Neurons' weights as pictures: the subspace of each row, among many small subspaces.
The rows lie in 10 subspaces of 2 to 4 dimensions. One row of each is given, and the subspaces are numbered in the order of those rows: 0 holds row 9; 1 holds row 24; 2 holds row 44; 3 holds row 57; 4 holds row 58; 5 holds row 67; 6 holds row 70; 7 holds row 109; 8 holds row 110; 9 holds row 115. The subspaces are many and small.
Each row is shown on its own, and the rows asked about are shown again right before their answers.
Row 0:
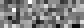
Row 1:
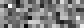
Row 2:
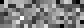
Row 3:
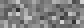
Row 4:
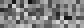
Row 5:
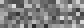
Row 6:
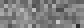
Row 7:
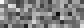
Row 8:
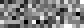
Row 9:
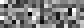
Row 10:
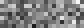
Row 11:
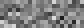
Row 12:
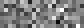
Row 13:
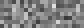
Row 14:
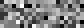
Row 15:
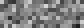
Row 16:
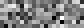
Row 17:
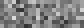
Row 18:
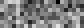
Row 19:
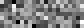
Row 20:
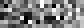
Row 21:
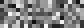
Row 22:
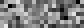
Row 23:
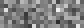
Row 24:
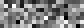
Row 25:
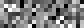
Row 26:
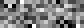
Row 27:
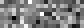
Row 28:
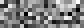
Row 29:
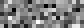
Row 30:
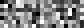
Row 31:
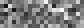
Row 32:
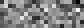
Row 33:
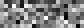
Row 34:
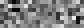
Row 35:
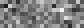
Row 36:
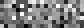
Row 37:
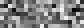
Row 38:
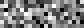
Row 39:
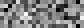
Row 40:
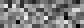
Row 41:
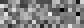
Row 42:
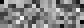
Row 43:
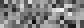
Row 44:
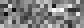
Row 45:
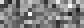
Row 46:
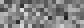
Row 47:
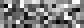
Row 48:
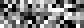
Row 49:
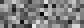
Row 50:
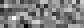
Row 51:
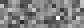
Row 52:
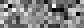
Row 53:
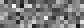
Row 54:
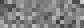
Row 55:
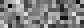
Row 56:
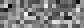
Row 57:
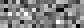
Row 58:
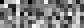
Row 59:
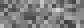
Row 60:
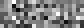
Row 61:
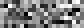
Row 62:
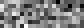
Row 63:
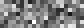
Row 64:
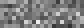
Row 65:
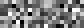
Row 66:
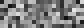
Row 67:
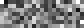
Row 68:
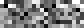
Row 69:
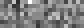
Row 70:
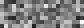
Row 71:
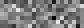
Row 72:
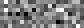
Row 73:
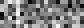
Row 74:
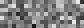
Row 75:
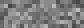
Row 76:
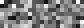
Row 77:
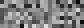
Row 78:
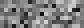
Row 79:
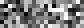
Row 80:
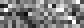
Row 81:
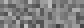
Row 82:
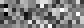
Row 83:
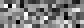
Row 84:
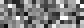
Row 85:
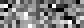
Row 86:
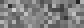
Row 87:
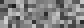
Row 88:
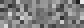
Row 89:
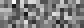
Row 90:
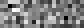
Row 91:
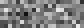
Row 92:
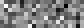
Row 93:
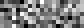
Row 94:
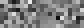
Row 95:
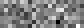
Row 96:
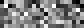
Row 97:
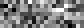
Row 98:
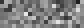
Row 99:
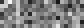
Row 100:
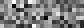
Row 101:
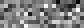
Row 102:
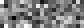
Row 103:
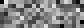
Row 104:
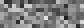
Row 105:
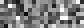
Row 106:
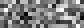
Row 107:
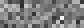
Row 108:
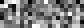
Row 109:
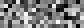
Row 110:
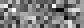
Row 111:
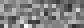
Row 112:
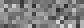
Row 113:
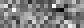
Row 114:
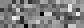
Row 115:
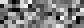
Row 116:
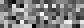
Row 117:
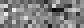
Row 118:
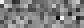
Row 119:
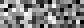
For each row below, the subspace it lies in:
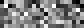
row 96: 5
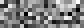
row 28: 4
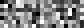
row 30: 0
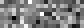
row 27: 4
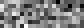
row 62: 6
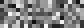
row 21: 0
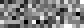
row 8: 9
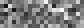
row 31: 2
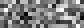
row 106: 7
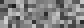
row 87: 8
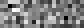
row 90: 9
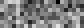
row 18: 6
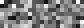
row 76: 6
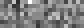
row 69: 6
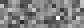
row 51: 9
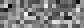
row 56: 4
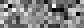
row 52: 2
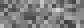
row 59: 8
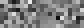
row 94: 9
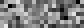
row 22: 2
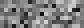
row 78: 4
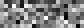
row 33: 1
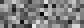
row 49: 4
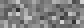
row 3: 3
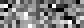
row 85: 0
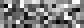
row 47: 1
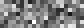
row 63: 8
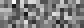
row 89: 6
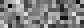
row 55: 2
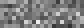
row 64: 9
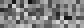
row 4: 4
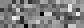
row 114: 4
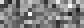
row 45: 6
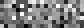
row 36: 6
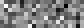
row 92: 7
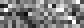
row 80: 0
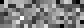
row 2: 5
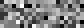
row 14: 1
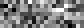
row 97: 8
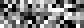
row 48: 8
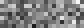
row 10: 0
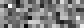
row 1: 0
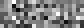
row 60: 4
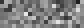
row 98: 4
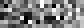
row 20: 9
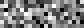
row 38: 9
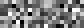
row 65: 0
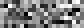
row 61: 1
